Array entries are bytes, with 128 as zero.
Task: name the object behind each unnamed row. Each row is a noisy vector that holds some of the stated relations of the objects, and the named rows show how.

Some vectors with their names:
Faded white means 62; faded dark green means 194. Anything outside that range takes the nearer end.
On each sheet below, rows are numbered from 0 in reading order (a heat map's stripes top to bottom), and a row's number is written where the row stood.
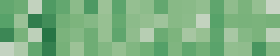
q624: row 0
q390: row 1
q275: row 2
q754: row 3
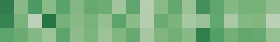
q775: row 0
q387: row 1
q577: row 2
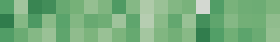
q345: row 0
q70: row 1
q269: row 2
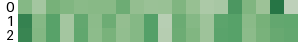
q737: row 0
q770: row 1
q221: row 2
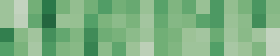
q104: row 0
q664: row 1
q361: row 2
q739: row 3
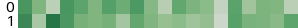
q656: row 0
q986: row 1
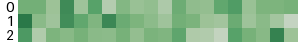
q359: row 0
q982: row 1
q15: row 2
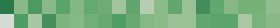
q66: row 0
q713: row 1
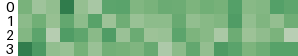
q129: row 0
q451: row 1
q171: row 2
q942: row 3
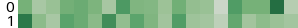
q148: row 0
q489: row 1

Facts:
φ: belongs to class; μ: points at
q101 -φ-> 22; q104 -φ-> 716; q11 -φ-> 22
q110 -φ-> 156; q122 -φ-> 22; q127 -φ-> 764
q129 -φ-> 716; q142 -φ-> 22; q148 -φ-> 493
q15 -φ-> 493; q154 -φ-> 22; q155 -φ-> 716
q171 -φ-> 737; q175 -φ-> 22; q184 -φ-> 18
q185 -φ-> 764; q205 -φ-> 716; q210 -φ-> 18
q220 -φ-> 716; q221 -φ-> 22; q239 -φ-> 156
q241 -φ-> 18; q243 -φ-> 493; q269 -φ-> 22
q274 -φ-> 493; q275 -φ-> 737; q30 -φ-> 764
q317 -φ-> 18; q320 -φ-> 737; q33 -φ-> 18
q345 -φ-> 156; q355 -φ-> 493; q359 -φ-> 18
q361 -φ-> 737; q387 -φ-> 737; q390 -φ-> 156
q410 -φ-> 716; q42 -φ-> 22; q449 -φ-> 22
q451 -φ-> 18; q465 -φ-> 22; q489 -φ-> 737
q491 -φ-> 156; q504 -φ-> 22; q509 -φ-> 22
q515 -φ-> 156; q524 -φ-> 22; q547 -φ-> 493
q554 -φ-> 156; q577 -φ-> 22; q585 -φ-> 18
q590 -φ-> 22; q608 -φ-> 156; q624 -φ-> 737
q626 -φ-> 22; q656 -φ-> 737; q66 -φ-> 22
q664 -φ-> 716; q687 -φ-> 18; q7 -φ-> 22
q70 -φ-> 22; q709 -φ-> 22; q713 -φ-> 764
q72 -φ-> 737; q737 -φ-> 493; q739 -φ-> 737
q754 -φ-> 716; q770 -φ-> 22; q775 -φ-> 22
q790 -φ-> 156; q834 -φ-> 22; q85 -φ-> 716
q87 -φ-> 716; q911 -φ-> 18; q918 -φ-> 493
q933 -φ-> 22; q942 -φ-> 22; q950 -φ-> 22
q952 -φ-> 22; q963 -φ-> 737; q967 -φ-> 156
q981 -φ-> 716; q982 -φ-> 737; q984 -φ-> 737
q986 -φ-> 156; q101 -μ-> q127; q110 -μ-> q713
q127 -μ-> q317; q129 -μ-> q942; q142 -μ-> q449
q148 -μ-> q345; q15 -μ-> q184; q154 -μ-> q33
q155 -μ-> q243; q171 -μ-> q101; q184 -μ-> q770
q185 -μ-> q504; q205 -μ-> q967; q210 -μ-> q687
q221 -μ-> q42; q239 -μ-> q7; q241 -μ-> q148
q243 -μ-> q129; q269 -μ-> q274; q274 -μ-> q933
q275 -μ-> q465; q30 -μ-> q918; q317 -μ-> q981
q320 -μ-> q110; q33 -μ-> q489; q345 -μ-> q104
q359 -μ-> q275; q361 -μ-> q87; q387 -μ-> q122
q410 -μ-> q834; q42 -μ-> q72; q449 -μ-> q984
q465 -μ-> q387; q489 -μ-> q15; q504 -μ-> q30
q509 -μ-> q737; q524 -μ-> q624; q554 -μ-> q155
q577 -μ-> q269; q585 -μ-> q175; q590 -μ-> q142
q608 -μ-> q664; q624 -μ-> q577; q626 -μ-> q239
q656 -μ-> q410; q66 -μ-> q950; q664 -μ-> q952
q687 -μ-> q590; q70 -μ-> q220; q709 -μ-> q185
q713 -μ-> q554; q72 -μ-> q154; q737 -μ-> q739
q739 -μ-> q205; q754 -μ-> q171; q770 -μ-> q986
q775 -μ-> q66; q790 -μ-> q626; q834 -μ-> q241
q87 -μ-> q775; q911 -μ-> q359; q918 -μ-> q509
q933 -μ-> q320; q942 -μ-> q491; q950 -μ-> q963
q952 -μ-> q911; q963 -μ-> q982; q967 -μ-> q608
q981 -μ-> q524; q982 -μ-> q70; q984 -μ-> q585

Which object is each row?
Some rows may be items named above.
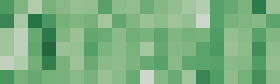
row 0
q243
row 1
q986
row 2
q85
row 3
q664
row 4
q981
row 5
q952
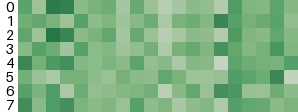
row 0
q608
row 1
q524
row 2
q967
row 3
q101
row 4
q491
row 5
q274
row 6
q504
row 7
q110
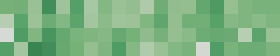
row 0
q911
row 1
q317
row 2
q127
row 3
q345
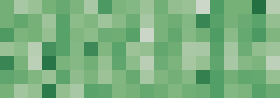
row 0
q148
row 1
q524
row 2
q834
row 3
q984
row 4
q275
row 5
q577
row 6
q155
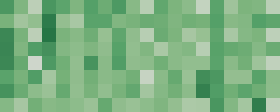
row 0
q656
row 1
q129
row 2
q275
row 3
q554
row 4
q320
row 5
q509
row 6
q933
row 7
q918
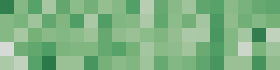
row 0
q154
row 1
q241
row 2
q918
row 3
q30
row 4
q205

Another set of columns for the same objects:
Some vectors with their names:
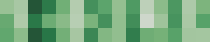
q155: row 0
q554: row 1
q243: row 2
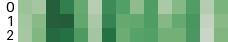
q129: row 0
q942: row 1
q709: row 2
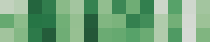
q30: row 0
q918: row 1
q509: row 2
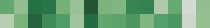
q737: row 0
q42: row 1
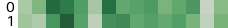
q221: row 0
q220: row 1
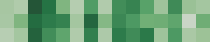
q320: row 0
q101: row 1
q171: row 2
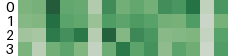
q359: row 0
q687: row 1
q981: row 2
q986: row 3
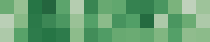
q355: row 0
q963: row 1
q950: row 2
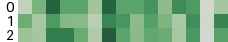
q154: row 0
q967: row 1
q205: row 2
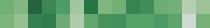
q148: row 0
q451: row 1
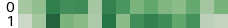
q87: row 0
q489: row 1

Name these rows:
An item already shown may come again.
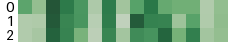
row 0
q274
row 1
q624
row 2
q387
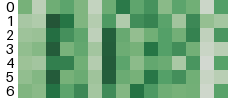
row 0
q986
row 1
q320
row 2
q664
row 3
q15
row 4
q205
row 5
q15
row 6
q317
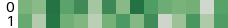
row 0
q317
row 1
q110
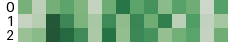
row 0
q986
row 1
q185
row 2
q269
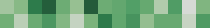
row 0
q509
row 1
q491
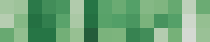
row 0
q754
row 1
q770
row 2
q918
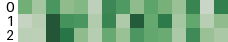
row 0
q608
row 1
q127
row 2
q713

